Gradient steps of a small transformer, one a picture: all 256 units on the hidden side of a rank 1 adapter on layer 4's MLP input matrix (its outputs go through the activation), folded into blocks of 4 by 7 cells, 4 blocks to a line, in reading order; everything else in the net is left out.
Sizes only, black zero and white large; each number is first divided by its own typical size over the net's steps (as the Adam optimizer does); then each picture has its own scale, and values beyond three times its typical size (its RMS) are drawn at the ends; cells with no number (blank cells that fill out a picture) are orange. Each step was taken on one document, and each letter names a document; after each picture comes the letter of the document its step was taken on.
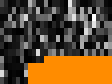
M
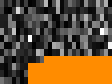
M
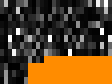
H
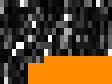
H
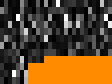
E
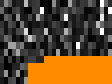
E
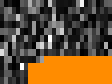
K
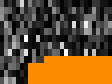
K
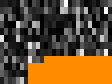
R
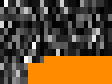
R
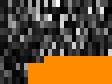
M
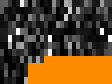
H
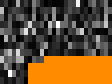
K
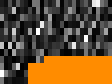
M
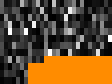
E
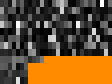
R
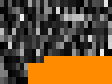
M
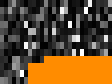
R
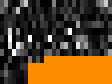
H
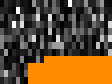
M
